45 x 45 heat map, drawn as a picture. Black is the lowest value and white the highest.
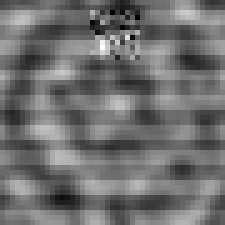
Rings spread out from the centre. There is no overall slope. Stripes running across repeat 8 times from top to bottom. The histogram is bell-shaped. In the top middle lies a patch that is rougher than the rest.
